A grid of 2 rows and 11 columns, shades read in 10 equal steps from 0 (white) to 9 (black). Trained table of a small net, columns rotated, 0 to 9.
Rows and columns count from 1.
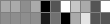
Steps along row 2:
same same same up down up down down up same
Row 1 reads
3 3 4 3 9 6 0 2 3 6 0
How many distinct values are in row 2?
7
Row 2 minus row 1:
1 1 0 1 -1 -1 9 1 -2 0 6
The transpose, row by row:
3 4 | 3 4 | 4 4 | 3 4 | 9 8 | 6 5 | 0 9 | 2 3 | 3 1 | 6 6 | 0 6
